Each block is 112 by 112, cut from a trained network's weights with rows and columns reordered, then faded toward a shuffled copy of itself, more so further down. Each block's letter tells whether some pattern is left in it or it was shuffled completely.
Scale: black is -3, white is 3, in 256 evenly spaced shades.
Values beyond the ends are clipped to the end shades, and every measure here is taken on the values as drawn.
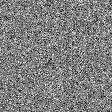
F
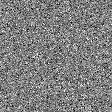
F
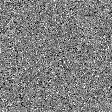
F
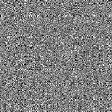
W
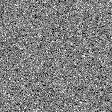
F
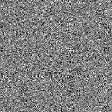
W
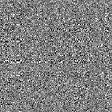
W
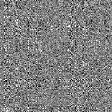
W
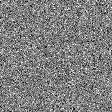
F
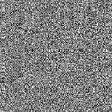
W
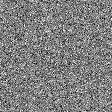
F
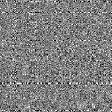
W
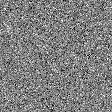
F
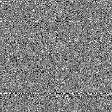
W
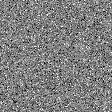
F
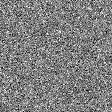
F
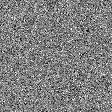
F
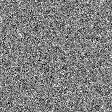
F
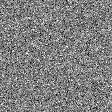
F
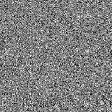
W
